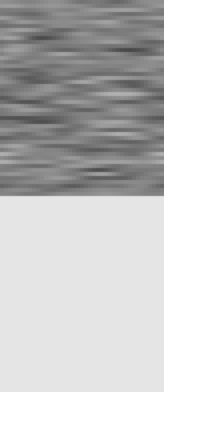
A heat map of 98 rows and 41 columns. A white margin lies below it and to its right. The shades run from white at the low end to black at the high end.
It is made of 2 by 1 panels. Panel 1,1: middling, streaked across. Panel 2,1: very low, flat.
